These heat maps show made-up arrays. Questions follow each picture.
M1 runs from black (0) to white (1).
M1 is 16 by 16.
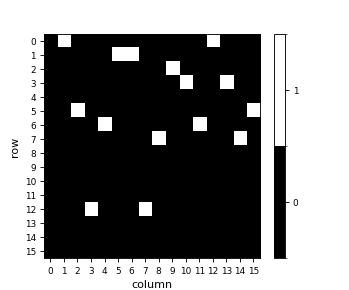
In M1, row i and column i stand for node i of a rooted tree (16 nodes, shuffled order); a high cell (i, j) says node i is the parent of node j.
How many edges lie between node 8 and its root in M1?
3
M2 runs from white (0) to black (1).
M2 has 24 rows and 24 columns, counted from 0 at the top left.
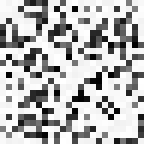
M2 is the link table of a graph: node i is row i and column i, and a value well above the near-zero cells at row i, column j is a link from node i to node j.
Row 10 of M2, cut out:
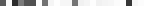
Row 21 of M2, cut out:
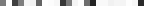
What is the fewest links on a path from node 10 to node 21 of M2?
1
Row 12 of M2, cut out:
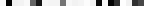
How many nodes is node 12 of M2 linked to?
9
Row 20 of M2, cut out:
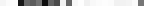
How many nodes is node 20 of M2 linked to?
9
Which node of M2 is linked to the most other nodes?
node 7
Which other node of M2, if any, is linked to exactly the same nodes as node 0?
node 2
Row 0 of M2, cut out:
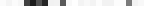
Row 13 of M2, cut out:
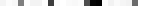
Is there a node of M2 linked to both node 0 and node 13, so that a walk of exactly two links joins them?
no
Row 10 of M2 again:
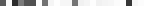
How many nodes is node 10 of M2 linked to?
8
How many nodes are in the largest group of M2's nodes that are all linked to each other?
5
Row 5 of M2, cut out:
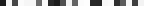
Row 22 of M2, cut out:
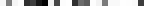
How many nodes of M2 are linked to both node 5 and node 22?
3
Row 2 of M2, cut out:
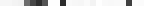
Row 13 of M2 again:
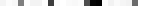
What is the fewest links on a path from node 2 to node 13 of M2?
3
